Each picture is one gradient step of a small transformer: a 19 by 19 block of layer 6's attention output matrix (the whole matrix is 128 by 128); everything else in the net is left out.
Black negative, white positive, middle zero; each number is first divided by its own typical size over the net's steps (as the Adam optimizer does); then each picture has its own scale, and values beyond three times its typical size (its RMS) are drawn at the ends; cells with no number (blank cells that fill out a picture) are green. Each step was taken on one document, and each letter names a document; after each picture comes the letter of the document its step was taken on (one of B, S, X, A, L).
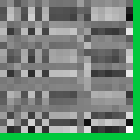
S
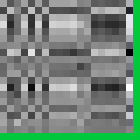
S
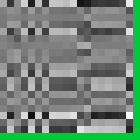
S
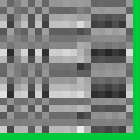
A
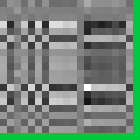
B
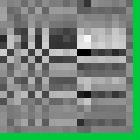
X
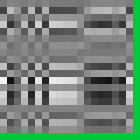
B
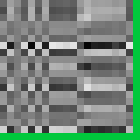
B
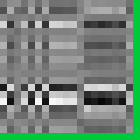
B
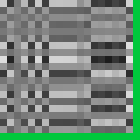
A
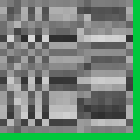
X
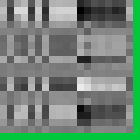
X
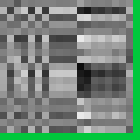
X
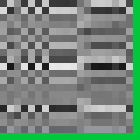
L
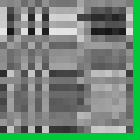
L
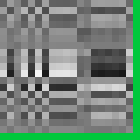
X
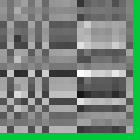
A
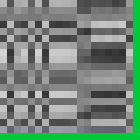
A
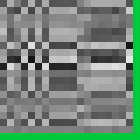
L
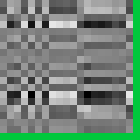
B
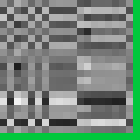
A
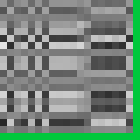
A
